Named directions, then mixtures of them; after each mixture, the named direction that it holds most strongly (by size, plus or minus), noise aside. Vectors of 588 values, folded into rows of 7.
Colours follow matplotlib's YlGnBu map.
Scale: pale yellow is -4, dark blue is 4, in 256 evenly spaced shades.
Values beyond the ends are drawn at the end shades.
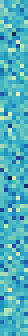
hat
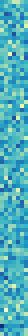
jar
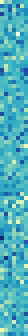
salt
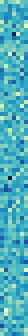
jar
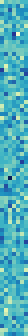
salt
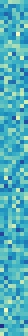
jar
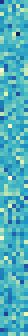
salt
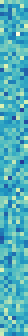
salt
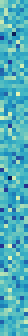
hat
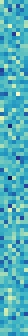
hat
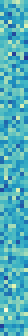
jar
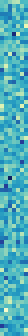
jar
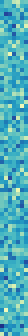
jar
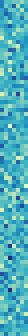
hat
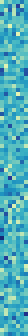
salt
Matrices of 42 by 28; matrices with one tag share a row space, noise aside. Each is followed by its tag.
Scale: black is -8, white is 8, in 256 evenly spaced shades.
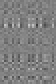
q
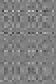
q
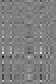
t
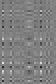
t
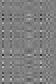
t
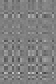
q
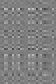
q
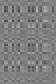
q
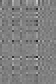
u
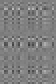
q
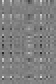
t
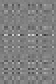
q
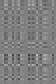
q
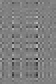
u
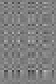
q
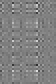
u
